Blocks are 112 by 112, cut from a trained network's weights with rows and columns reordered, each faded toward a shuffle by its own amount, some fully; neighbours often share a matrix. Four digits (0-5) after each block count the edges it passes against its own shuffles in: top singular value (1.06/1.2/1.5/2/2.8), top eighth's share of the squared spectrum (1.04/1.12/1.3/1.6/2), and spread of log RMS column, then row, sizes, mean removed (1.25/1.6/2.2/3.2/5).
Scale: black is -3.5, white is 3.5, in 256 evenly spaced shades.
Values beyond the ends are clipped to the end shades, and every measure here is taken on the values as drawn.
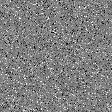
1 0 0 0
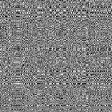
5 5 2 4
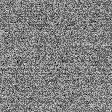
2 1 0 0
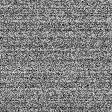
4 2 0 1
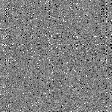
3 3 2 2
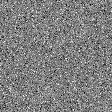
0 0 0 0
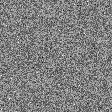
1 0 0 0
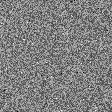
0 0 0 0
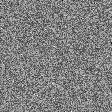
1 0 0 0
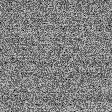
2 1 0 0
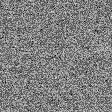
1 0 0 0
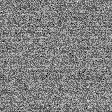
2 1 0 0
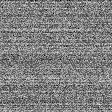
4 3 0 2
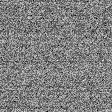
2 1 0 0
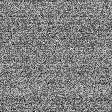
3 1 0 0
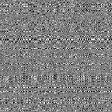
5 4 1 4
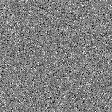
3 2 0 0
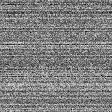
5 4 1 3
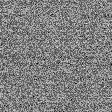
2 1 0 0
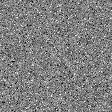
0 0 0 0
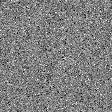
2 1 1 0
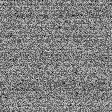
3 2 0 0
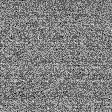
2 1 0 0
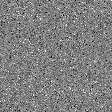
1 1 0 0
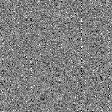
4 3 2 1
